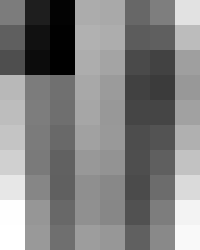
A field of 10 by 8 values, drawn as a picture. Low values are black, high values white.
On average the colour sits 50% of the way up the scale. In the top left lies a patch that is lower than the rest. The ninth with the lowest average is the top left. Stripes running up and down repeat 2 times from left to right.
